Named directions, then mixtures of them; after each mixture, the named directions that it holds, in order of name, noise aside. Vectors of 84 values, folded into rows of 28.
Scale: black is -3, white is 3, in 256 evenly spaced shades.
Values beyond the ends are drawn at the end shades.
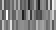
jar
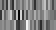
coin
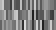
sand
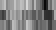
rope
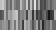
rope, sand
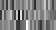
coin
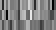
coin, jar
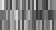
jar, rope, sand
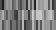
jar, rope, sand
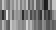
jar, rope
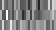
jar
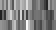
coin, rope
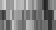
rope
